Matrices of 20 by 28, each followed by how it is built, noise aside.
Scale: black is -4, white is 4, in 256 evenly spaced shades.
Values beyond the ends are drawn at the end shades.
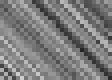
Toeplitz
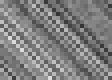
Toeplitz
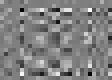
low rank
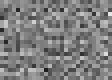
low rank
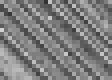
Toeplitz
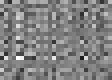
low rank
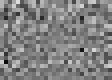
low rank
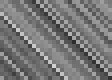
Toeplitz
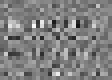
low rank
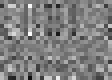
low rank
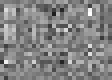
low rank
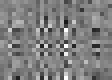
low rank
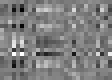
low rank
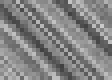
Toeplitz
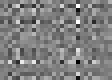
low rank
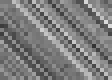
Toeplitz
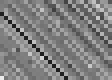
Toeplitz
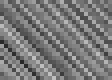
Toeplitz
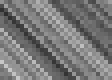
Toeplitz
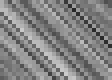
Toeplitz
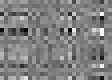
low rank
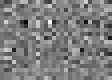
low rank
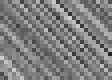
Toeplitz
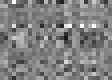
low rank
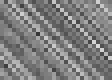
Toeplitz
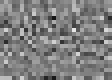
low rank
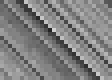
Toeplitz
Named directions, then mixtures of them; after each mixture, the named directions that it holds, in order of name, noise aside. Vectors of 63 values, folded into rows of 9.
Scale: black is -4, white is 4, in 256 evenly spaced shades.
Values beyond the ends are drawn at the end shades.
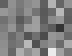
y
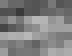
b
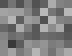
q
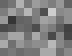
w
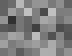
w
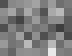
w, y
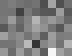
b, y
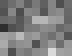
b, w, y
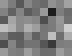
w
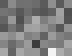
b, y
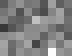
b, w, y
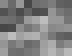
b, w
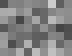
q, w, y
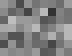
w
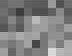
b, y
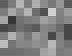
w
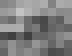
b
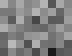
b, q, y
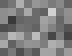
w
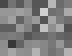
q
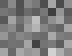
b, w, y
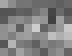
b, q, w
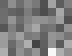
b, y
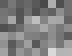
b, q, y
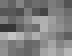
b, w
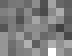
b, w, y
